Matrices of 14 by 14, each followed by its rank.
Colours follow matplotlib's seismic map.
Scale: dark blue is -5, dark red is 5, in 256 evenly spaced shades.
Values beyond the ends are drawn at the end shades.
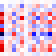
two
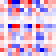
two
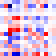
two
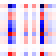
one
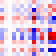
two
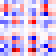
two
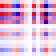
one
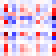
two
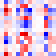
two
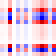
one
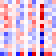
two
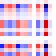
one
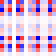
one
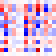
two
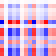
one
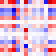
two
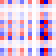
one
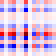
one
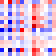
two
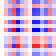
one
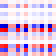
one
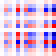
one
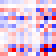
two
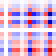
one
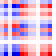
one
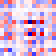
two
